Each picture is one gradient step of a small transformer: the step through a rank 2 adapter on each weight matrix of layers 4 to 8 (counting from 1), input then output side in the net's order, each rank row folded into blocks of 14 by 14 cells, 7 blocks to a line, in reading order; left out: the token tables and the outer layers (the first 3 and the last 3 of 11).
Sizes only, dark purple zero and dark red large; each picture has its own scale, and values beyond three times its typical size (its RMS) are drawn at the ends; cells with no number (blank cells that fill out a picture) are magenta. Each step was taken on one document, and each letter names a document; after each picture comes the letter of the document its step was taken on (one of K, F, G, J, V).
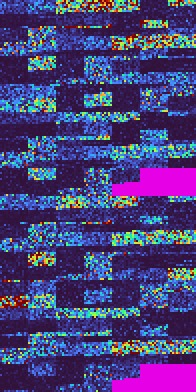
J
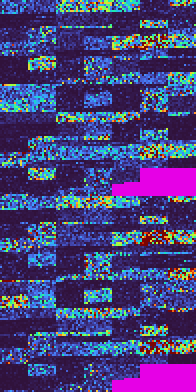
J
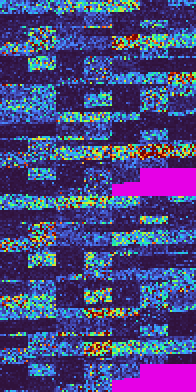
J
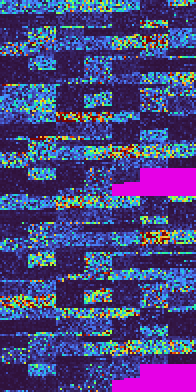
J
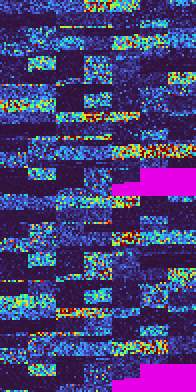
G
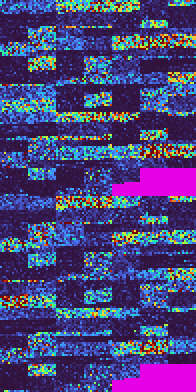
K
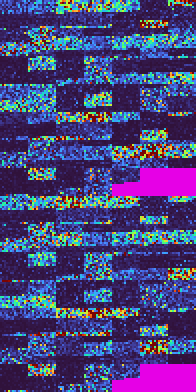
J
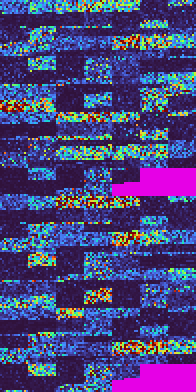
G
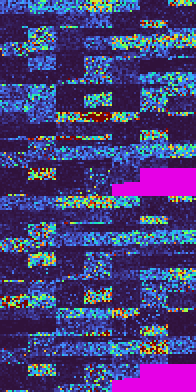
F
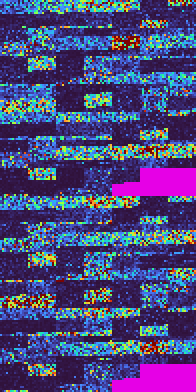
G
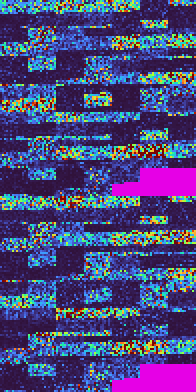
K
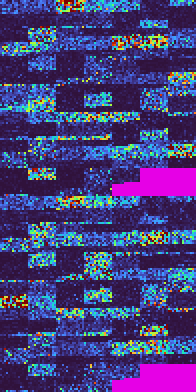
K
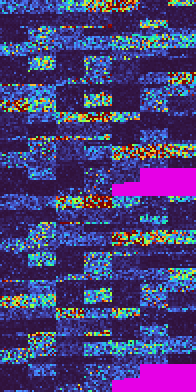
K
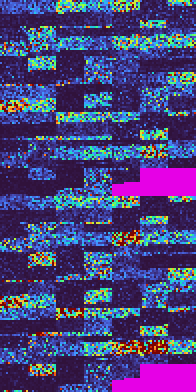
G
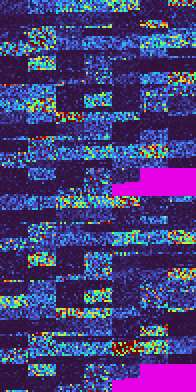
J
